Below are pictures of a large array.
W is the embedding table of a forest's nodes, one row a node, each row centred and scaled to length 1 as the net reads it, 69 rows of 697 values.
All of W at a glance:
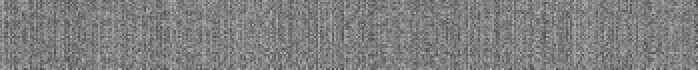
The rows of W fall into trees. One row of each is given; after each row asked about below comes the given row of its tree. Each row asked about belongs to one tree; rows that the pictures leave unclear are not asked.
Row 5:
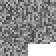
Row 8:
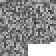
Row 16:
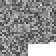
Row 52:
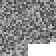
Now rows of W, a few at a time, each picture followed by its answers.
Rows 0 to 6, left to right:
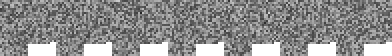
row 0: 5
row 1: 5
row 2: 8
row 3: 52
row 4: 16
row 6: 52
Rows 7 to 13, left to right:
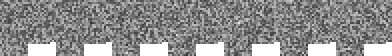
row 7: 5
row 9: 5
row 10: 16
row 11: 5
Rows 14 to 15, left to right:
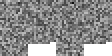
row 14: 16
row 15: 52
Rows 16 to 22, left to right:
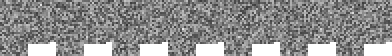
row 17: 8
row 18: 52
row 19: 16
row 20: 52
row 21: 5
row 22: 52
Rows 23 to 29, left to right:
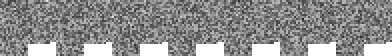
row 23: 52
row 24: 5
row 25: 5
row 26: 16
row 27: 52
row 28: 52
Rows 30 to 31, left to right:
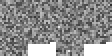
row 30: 16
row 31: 52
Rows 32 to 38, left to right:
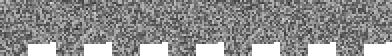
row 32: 16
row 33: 52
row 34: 16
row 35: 16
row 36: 52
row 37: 52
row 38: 16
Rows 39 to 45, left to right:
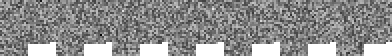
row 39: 16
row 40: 16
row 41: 52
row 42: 16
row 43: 8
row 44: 8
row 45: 5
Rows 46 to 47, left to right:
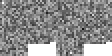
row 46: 52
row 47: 5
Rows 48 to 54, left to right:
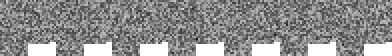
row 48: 16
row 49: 8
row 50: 16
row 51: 8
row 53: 52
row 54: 16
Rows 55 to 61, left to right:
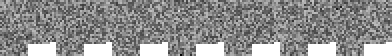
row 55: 16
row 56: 5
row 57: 16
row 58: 52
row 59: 5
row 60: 5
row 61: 52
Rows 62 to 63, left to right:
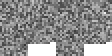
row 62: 5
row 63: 8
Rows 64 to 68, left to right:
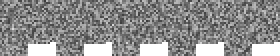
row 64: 5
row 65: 16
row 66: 5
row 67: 16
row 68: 16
